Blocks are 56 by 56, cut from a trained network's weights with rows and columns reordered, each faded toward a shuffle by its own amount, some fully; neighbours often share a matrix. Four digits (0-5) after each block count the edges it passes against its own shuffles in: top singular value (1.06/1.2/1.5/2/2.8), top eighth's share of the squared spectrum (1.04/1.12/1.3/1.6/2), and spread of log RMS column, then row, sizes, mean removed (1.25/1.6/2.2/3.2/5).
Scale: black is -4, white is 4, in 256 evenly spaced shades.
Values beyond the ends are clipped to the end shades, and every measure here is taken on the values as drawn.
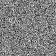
0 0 0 0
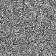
2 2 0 0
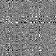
3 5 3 2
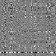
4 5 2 2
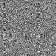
3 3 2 0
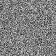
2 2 0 0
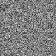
3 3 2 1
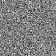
2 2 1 0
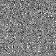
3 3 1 2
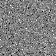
0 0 0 0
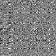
3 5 2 3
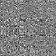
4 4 2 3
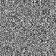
3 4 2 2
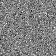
0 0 0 0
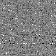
3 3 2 1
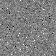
0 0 0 0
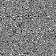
2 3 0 1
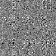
3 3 2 2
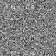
3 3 1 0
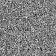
0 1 0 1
